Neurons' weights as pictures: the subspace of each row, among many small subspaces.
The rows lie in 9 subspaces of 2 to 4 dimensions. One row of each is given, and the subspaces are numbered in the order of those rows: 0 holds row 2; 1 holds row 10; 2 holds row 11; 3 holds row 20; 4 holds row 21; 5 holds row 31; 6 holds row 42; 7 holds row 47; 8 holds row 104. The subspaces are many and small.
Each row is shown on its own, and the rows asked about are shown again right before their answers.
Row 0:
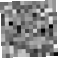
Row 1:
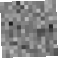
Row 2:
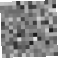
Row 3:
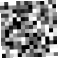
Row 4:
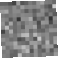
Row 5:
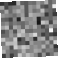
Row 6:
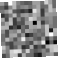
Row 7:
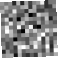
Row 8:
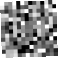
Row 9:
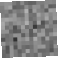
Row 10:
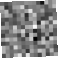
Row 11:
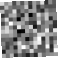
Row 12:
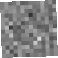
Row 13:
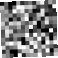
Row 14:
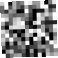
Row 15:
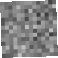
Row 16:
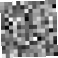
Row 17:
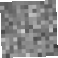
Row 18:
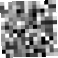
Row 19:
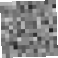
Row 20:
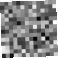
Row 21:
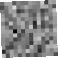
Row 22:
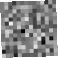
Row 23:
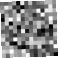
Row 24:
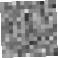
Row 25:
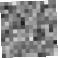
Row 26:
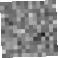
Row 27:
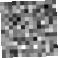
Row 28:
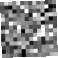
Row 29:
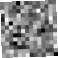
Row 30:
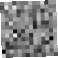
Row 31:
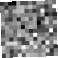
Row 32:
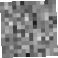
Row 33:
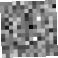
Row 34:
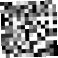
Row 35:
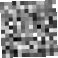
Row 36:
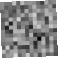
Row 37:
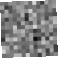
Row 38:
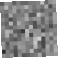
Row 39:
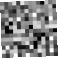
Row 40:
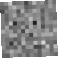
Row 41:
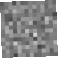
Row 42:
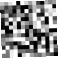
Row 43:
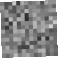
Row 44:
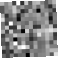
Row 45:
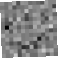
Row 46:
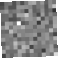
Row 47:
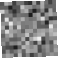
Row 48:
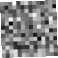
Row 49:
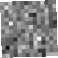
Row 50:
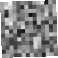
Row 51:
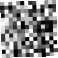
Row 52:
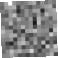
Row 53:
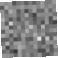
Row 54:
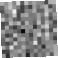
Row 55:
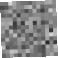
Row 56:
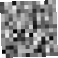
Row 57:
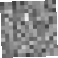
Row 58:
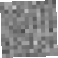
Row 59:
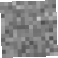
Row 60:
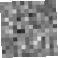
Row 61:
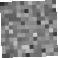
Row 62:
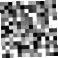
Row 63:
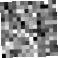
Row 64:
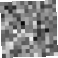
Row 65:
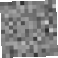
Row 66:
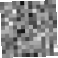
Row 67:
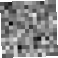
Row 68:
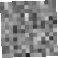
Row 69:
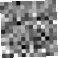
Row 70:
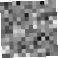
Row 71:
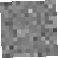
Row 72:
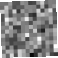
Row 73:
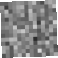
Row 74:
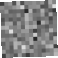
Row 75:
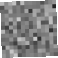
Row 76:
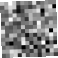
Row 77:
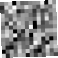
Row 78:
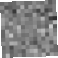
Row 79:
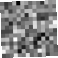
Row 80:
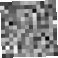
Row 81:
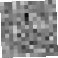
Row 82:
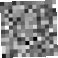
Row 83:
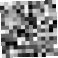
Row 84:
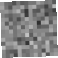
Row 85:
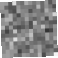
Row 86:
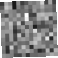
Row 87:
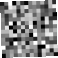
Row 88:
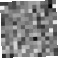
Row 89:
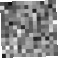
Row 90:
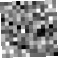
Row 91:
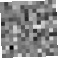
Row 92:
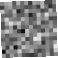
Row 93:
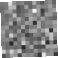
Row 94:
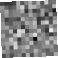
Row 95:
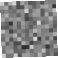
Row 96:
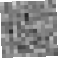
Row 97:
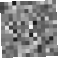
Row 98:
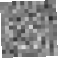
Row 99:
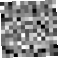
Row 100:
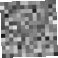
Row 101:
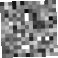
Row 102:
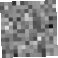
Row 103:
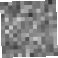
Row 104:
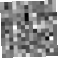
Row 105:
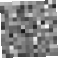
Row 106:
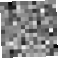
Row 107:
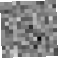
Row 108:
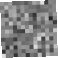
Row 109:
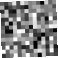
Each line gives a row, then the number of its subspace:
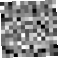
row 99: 3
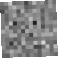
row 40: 5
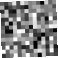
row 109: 6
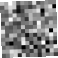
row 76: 5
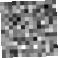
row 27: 2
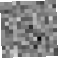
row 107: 6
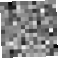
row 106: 5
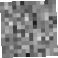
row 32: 1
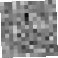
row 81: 8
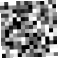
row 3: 4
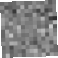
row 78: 7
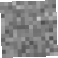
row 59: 4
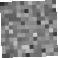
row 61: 8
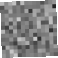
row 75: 6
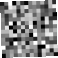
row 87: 5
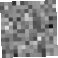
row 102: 3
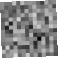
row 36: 6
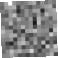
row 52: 5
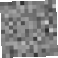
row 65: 0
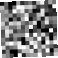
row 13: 5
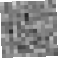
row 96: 8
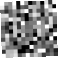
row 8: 8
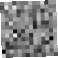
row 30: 4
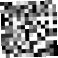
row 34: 3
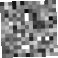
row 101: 1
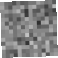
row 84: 2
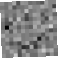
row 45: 3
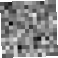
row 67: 0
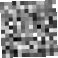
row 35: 0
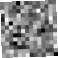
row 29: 7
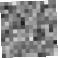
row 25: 4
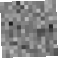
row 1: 7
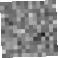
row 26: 2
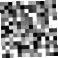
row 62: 0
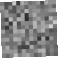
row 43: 3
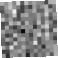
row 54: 7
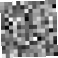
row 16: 3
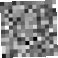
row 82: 3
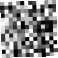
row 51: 4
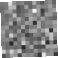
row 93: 5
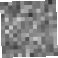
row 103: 7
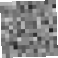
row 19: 0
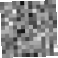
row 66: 2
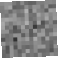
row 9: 8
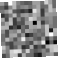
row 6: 4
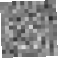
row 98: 2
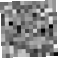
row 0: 7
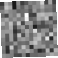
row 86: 8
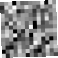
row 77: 4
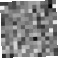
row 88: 0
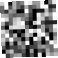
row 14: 4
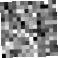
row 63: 4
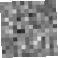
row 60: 2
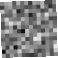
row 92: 7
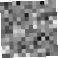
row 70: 3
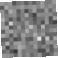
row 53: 0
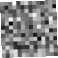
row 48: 0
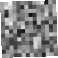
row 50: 0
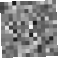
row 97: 4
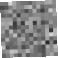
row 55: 4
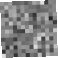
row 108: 6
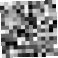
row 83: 2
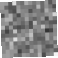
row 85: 4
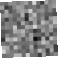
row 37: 1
